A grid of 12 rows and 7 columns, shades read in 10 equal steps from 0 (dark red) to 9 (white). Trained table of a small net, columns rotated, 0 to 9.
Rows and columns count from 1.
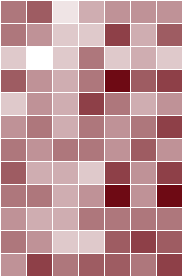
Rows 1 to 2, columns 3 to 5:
8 6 5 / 7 7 2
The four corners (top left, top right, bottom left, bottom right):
4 5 5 2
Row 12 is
5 2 4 3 3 4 2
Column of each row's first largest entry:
3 3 2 3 1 3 2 4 3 2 3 1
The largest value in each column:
7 9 8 7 7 6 7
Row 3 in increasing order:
4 6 7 7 7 7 9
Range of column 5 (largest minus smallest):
7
